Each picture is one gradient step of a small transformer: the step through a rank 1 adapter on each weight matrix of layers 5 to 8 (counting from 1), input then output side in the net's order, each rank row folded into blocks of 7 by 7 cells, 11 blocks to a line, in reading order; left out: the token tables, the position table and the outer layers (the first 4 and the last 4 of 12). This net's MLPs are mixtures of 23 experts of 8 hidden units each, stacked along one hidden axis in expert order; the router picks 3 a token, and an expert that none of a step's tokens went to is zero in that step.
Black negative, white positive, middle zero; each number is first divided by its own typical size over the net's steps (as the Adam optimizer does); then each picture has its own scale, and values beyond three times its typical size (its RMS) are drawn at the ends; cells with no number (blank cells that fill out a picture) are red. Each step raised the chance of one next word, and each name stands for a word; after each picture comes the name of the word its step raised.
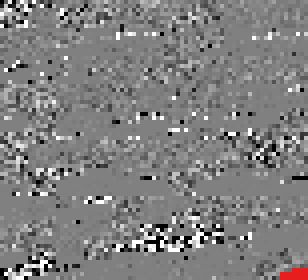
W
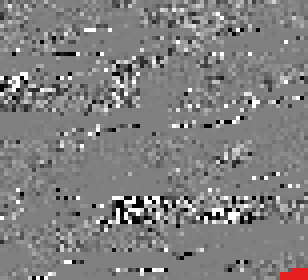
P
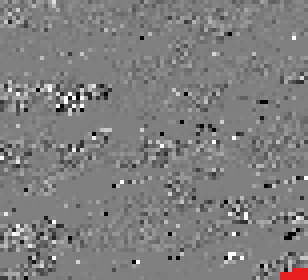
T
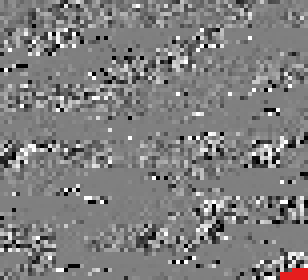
P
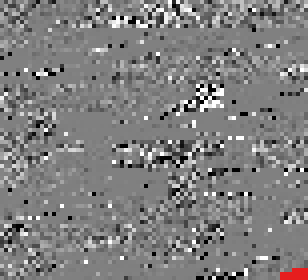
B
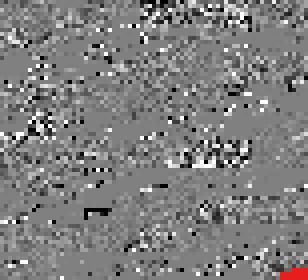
B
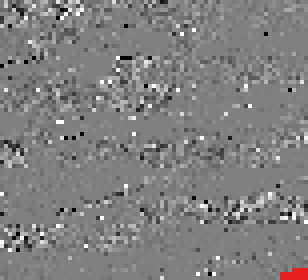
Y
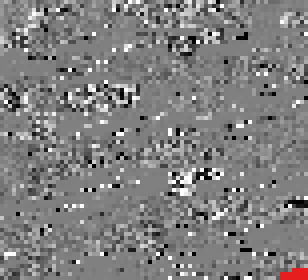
P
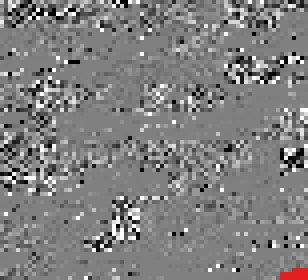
P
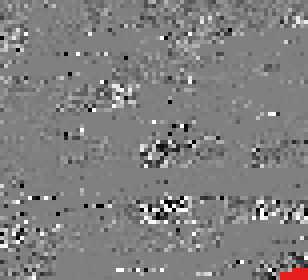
Y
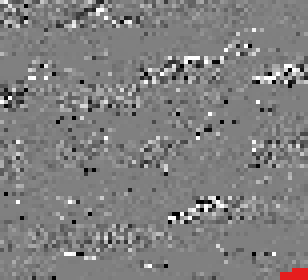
T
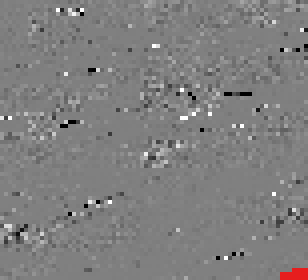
Y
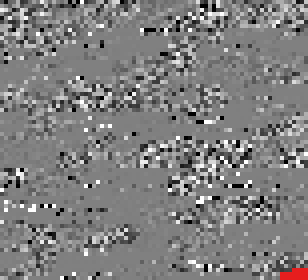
B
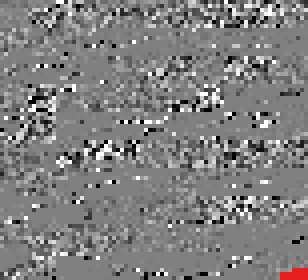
B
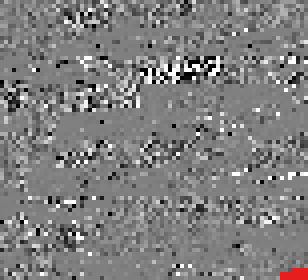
T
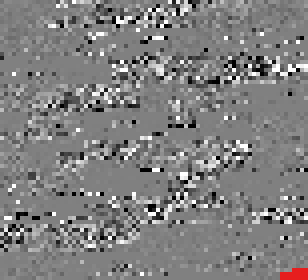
B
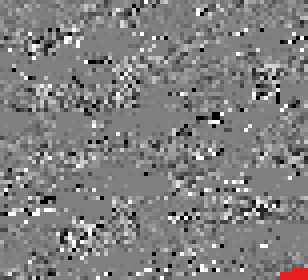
W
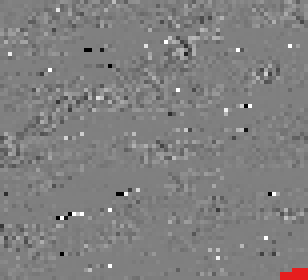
Y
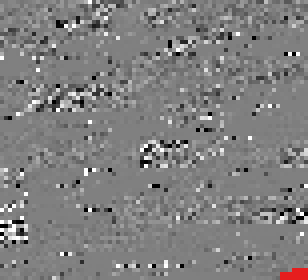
Y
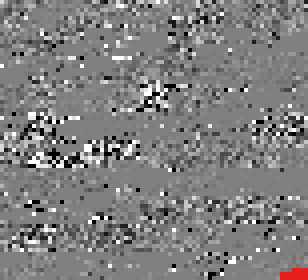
W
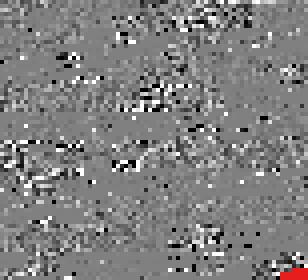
W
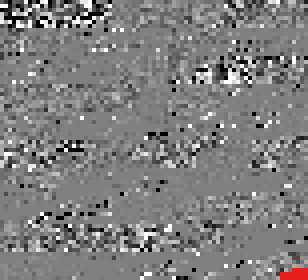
W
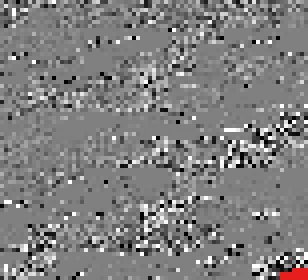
B
